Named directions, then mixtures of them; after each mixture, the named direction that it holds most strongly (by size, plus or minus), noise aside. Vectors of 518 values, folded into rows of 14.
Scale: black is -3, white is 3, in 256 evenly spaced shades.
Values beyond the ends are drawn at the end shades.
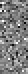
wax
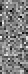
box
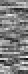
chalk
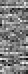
chalk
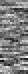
chalk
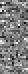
wax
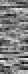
chalk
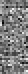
box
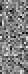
box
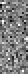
wax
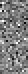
wax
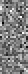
box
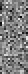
box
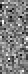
box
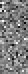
wax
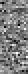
wax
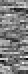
chalk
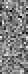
box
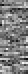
chalk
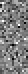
wax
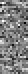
wax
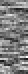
chalk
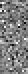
wax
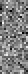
box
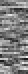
chalk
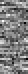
chalk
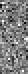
wax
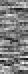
chalk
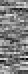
chalk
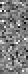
wax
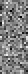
box
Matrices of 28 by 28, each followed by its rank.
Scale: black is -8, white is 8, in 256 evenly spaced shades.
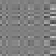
one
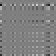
one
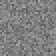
full rank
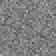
full rank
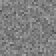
full rank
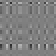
one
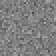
full rank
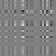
one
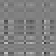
one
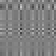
one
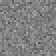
full rank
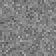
full rank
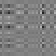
one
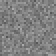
full rank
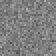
full rank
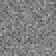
full rank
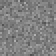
full rank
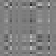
one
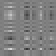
one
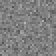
full rank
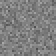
full rank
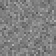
full rank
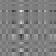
one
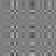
one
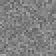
full rank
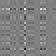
one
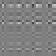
one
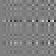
one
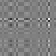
one
